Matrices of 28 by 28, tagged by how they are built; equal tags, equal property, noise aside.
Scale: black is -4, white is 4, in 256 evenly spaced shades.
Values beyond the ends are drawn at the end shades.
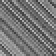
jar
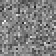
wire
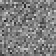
wire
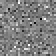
wire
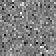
wire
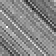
jar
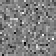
wire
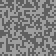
wire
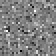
wire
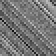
jar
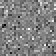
wire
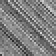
jar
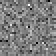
wire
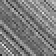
jar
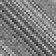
jar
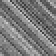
jar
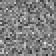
wire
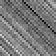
jar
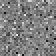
wire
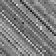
jar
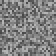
wire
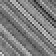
jar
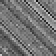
jar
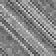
jar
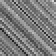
jar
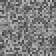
wire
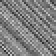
jar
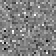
wire
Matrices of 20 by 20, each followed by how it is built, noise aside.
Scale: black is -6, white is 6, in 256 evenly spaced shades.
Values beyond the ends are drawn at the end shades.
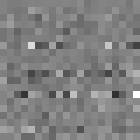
uneven rows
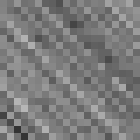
Toeplitz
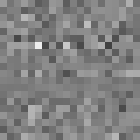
uneven rows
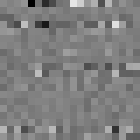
uneven rows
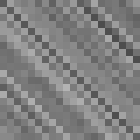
Toeplitz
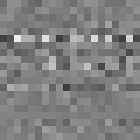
uneven rows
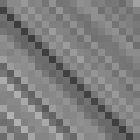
Toeplitz
